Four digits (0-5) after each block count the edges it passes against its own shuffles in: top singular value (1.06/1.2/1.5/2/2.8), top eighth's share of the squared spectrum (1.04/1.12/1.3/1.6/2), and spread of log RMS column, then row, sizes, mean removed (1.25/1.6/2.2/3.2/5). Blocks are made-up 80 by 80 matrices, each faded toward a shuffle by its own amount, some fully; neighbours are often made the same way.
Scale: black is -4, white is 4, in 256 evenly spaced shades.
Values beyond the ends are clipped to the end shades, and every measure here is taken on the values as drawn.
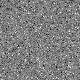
2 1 0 0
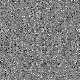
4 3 1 1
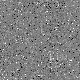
2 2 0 0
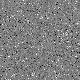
0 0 0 0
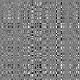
5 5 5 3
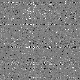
2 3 2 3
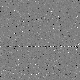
3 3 0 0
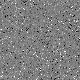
0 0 0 0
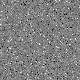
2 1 0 0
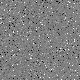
0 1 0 0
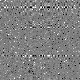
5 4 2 2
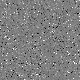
2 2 0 1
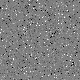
0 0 0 0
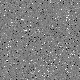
0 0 0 0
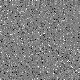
3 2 0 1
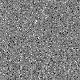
3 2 1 0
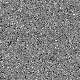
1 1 0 0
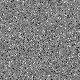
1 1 0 0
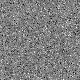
0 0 0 0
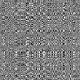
5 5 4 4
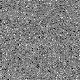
3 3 1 1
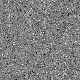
2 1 0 0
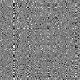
5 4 3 2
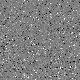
2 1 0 0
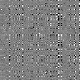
5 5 3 3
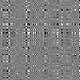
5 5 4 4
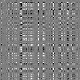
5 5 4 4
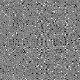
4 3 2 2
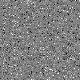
3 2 1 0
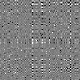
5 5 3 3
